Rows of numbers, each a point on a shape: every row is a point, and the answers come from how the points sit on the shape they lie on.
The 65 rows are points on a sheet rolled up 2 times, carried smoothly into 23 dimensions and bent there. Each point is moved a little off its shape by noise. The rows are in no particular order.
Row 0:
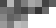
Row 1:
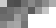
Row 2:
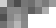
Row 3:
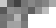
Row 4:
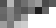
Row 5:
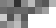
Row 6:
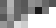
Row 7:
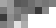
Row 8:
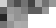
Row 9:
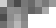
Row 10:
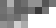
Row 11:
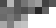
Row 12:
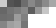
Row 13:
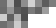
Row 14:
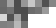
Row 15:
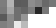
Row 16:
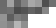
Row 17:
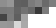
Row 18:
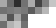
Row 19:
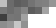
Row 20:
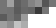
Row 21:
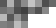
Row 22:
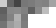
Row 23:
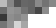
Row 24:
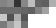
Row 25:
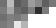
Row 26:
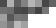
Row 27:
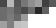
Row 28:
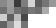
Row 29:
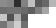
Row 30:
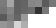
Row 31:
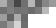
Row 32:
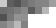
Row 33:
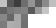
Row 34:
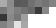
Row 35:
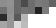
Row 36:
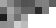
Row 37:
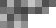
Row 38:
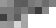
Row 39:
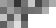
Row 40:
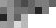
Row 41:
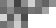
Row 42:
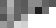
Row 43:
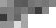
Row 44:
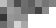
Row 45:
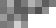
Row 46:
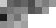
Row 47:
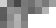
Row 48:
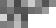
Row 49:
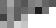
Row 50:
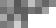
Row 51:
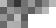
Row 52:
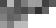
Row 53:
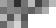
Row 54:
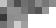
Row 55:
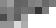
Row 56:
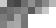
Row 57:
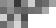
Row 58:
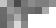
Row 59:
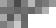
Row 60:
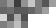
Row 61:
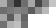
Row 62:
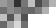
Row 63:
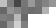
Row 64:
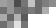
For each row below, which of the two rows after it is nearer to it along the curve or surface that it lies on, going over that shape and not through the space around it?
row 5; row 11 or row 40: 11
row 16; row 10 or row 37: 10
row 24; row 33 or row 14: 14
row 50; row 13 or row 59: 59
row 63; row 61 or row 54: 54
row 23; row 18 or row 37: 18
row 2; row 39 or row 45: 39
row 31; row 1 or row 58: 58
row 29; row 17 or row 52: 52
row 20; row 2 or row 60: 2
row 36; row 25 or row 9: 9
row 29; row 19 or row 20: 19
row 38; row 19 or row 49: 19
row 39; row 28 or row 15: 28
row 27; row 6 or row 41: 6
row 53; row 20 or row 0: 0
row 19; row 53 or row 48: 53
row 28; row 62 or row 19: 62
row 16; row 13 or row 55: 55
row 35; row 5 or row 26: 26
